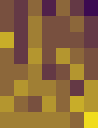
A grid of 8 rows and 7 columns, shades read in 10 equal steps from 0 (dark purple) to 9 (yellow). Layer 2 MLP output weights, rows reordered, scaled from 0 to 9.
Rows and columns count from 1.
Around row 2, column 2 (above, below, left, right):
2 2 3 5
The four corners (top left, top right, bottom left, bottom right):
3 0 5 9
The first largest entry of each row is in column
3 3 1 3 6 2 6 7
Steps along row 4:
down up down up down down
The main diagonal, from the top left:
3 2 5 3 3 2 6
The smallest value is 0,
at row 1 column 7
